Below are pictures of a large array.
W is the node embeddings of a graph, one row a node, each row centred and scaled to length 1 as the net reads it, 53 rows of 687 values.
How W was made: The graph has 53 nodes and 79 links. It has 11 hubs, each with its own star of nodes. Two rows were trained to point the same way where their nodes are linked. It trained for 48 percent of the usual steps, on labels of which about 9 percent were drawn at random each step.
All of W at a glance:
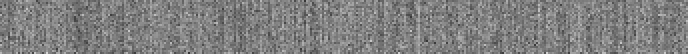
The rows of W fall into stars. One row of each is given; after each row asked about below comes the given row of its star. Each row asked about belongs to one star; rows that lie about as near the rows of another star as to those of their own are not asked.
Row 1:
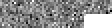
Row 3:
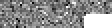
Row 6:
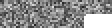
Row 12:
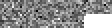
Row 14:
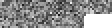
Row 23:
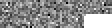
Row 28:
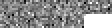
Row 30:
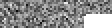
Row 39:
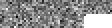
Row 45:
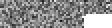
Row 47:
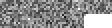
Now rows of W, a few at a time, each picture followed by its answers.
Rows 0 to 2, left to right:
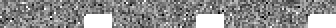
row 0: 30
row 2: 1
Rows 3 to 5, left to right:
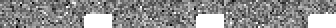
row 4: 3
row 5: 47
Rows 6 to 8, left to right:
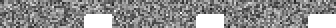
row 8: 23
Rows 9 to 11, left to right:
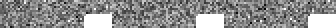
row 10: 30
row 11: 45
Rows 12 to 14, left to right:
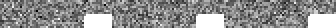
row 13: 1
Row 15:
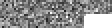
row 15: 28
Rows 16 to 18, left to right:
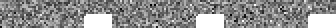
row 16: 39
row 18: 39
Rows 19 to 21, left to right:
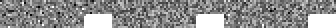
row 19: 28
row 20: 28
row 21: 12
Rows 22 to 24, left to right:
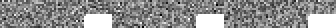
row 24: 30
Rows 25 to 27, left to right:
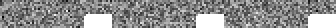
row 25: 14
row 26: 12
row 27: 45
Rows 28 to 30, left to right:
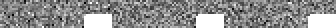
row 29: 45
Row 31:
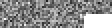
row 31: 23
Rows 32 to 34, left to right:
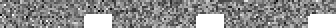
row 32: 30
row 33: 3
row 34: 3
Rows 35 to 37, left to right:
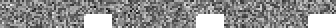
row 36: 6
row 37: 47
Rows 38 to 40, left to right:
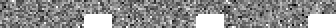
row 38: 47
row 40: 47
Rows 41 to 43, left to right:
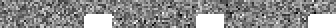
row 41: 14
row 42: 6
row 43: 3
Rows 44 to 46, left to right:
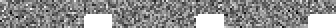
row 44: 47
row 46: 28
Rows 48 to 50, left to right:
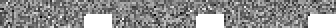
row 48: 6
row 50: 45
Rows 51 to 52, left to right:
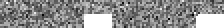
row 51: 30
